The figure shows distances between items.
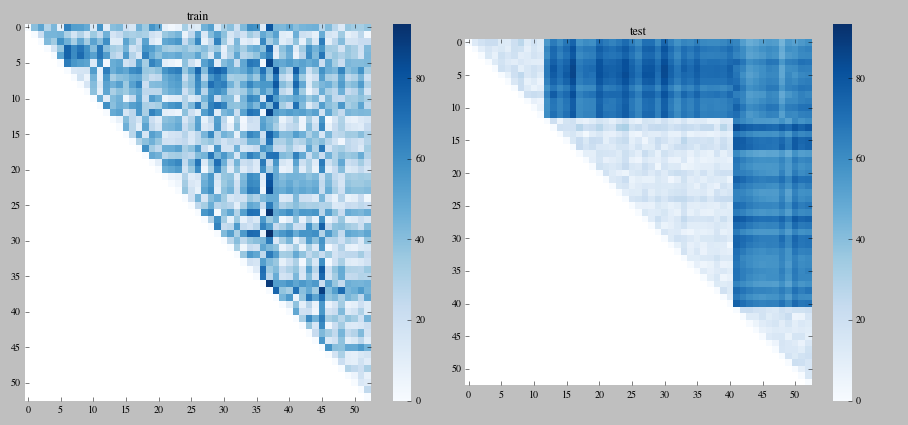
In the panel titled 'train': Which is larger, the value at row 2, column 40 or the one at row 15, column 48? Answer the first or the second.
the second
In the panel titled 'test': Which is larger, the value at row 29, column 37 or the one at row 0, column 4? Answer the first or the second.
the second
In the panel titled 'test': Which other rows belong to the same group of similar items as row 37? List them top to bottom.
12, 13, 14, 15, 16, 17, 18, 19, 20, 21, 22, 23, 24, 25, 26, 27, 28, 29, 30, 31, 32, 33, 34, 35, 36, 38, 39, 40
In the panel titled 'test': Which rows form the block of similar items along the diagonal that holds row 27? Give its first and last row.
12 to 40
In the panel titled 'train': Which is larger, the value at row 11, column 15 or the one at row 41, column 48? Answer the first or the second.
the first
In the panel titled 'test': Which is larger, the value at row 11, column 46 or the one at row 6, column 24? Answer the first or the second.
the second
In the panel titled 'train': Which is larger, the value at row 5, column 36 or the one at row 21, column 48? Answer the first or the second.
the second
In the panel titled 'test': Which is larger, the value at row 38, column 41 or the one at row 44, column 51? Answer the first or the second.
the first
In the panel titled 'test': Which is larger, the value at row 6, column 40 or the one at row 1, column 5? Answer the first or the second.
the first
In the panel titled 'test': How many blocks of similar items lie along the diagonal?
3
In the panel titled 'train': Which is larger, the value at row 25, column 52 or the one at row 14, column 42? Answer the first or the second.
the first
